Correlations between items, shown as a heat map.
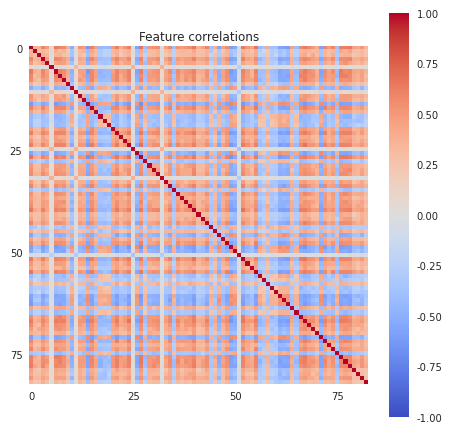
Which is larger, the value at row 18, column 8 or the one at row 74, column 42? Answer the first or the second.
the second
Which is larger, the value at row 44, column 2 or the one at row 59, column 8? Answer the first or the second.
the first
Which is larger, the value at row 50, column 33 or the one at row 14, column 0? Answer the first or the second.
the first
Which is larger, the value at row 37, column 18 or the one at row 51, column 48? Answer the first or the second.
the second
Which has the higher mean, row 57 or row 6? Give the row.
6
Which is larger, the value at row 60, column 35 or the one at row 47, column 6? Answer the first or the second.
the second
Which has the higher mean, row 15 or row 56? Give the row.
15
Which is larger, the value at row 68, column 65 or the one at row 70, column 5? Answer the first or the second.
the second
